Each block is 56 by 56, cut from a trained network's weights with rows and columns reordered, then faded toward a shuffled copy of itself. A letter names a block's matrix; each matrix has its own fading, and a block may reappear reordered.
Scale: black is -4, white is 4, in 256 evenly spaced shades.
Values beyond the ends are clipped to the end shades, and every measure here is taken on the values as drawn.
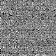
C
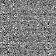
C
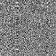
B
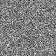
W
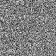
W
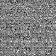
C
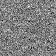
W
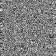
B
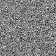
B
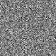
B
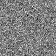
W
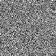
B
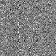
B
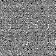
C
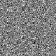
B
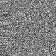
B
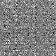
C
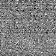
C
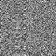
B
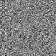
B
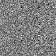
B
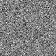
W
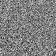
W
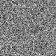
W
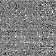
C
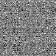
C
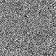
B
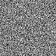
W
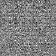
C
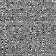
C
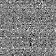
C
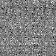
C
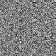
B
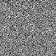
B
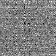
C
